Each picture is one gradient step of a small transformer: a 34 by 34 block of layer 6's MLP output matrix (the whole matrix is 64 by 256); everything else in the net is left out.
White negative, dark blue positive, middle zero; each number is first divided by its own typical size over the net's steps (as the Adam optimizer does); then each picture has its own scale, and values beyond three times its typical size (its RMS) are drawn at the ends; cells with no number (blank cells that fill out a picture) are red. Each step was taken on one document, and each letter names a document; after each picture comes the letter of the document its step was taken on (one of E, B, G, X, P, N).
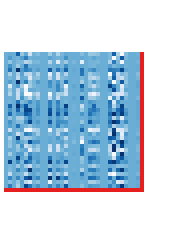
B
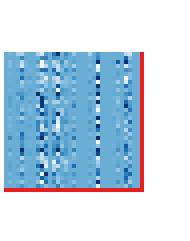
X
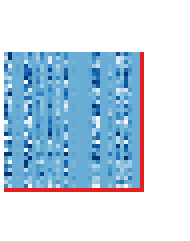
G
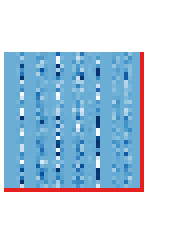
X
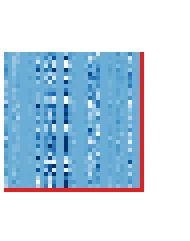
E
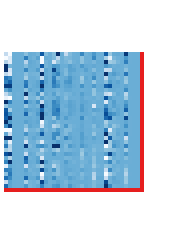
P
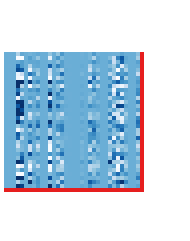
B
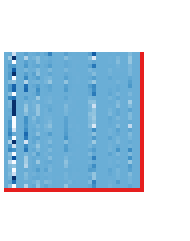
E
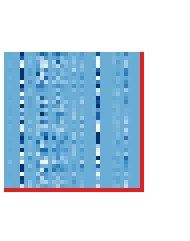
X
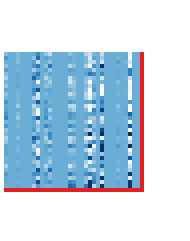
E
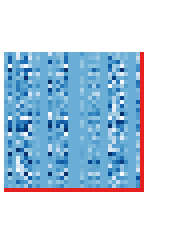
B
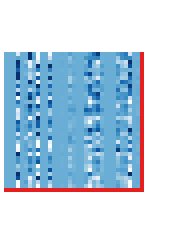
G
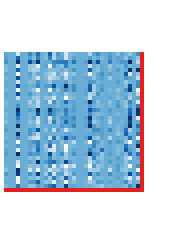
G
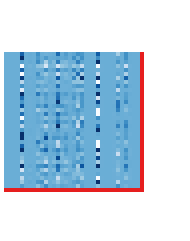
X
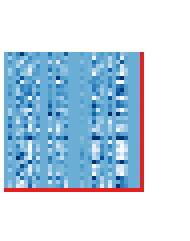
B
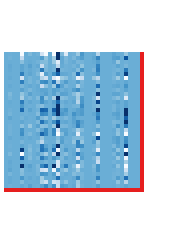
X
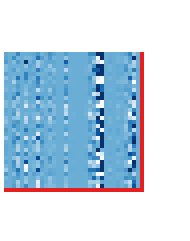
E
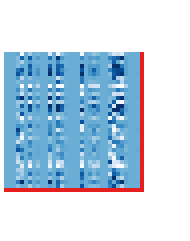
B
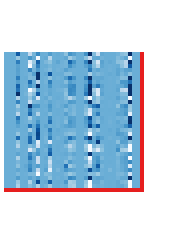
G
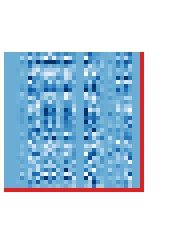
G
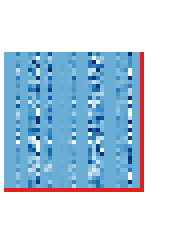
G
